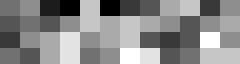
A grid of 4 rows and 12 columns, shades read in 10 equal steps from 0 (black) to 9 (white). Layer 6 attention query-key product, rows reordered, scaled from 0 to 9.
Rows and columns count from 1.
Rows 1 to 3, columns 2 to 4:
5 1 0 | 4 3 5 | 5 6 8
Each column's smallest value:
2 3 1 0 4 0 2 3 2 3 2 5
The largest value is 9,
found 2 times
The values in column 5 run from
4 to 7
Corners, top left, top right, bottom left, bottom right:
4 5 4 7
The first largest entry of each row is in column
5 5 11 7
